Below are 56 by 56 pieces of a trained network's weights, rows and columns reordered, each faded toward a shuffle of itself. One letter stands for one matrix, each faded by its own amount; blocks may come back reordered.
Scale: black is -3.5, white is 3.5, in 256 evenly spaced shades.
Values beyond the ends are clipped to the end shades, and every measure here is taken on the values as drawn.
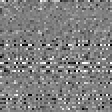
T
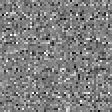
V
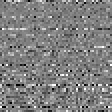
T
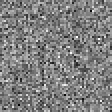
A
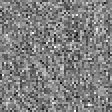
A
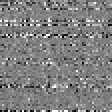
T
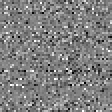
V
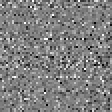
V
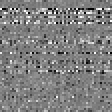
T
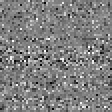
V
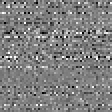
T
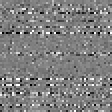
T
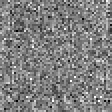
A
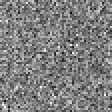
A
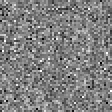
A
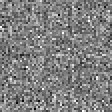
A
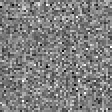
A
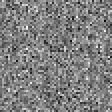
A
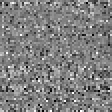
V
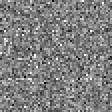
A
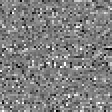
V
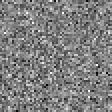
A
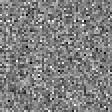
A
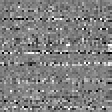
T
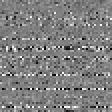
T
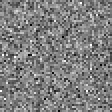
A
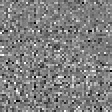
V
